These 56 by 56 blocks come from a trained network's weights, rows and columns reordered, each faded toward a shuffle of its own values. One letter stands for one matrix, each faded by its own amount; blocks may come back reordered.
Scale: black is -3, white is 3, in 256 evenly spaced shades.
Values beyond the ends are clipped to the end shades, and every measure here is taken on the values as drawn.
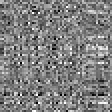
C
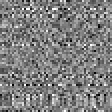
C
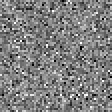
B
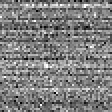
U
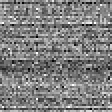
U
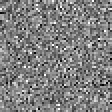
B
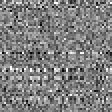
C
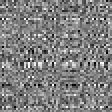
C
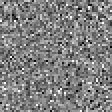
B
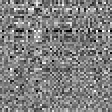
C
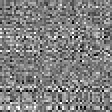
C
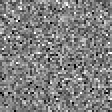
B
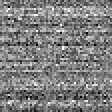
U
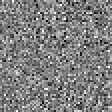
B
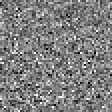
B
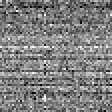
U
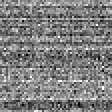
U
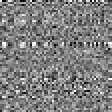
C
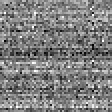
U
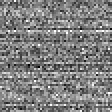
U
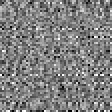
C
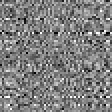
C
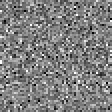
B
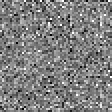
B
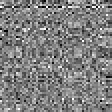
C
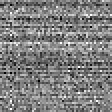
U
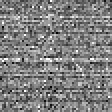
U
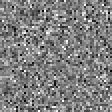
B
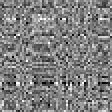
C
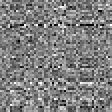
C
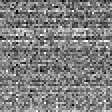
U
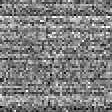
U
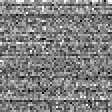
U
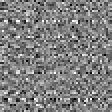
C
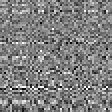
C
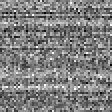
U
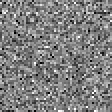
B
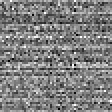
U
